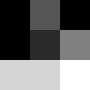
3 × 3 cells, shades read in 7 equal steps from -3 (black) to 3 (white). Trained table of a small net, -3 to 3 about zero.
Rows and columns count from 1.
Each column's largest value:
2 2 3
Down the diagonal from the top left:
-3 -2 3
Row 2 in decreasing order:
0 -2 -3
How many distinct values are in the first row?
2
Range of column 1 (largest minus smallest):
5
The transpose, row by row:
-3 -3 2 / -1 -2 2 / -3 0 3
